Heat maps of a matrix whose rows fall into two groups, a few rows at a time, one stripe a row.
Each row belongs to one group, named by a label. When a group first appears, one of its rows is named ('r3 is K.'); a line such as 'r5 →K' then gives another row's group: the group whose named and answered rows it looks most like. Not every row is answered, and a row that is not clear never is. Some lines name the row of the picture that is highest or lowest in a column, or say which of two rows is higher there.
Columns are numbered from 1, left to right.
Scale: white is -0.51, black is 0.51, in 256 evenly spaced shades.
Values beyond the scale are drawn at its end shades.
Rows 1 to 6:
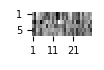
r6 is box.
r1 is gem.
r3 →box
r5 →box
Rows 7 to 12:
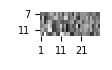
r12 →box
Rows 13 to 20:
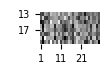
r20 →box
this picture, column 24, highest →20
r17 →gem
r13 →box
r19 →gem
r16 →gem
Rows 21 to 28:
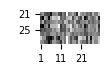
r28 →box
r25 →box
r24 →box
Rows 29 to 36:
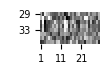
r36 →box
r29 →gem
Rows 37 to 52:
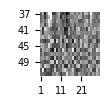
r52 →box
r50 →gem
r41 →gem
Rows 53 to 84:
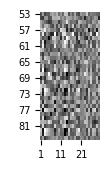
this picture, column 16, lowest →69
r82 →gem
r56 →gem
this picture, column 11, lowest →57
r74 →box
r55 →box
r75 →gem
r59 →box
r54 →box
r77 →gem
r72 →gem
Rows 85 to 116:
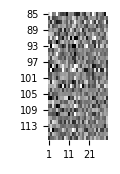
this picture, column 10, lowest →106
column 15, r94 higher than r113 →No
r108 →box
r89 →gem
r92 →box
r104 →gem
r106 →box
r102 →gem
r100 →box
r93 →gem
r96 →gem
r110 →box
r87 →box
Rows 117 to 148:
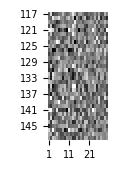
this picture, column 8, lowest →138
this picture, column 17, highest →146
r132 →gem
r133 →gem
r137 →box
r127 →box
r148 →gem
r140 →box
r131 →box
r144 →gem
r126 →box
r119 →box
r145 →box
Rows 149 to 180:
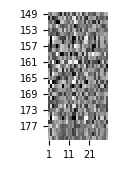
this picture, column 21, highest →161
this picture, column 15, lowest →161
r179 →gem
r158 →box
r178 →gem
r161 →box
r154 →box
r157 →box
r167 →gem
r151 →box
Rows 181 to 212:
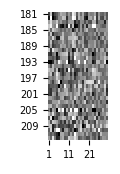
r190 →gem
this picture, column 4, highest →182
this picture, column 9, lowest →199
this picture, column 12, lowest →205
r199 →box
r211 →box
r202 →box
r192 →box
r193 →box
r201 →box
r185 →gem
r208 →gem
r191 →box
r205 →box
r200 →box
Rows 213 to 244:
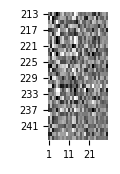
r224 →gem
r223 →box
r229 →gem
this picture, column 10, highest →231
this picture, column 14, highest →232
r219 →box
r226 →box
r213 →box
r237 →box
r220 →box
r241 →gem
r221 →gem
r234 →box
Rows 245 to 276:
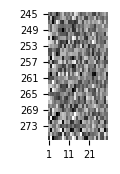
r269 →gem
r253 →gem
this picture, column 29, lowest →275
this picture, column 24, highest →260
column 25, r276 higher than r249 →Yes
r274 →gem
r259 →gem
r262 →box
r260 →box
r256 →gem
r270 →box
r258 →gem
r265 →box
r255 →box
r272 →gem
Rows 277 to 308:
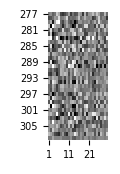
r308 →gem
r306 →gem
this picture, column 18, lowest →286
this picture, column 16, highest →290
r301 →gem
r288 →box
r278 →box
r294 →gem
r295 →box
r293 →gem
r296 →box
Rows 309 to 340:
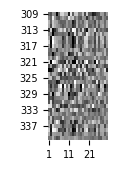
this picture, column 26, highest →327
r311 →gem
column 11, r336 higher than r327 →Yes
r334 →gem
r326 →box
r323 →box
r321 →gem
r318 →box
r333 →box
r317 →gem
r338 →gem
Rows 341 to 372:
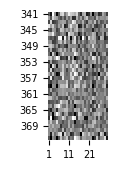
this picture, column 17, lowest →357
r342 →gem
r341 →box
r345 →box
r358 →box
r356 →box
